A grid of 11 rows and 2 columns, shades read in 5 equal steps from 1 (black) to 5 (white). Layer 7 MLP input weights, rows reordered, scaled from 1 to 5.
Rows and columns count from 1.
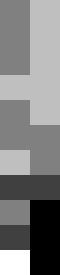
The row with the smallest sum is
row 10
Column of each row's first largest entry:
2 2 2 1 2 1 1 1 1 1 1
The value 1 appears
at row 9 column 2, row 10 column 2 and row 11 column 2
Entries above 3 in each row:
1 1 1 2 1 0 1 0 0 0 1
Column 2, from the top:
4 4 4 4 4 3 3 2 1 1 1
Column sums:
35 31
